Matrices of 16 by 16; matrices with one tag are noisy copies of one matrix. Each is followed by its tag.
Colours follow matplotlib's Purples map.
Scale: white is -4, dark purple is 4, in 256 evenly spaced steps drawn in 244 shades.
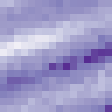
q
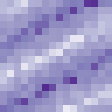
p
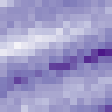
q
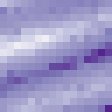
q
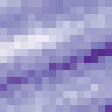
q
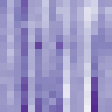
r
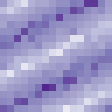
p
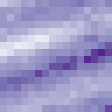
q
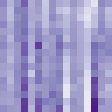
r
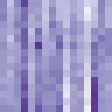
r
